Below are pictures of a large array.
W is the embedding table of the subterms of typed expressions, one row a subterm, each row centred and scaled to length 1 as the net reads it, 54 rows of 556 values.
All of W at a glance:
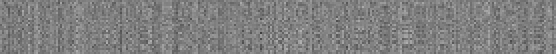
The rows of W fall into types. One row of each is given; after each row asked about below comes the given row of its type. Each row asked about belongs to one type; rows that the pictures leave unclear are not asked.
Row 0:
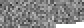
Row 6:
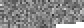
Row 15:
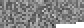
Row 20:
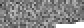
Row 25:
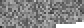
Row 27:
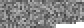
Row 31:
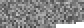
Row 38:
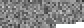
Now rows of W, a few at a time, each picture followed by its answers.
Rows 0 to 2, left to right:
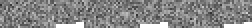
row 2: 20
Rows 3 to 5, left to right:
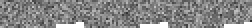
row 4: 20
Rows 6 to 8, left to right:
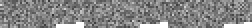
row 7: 27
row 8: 38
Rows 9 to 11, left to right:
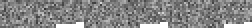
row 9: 25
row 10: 31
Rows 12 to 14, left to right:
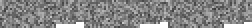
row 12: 31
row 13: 27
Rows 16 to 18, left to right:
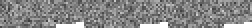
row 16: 25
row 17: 38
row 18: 38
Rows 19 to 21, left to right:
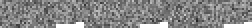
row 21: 0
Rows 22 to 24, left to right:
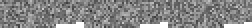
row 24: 15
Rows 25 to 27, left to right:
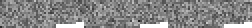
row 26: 25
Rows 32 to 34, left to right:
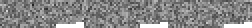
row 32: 38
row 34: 27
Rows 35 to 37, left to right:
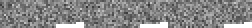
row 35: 15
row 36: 27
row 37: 31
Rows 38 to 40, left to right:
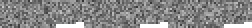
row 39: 6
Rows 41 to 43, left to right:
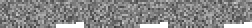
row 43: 31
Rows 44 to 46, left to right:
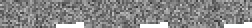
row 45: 6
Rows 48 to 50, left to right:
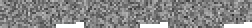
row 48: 6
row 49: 31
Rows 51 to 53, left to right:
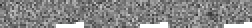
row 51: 20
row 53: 27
